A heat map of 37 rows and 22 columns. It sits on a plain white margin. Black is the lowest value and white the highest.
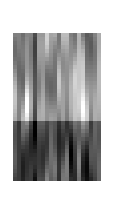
The ninth with the highest average is the middle right. The top part is higher, up to a seam about 60% of the way down. The middle left is the roughest part.
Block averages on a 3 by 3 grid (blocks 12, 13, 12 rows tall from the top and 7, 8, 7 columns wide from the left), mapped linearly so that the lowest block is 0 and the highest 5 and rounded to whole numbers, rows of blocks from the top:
344
435
011
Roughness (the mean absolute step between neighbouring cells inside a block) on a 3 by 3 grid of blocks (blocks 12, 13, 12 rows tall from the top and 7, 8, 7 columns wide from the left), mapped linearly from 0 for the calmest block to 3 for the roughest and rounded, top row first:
101 | 311 | 011
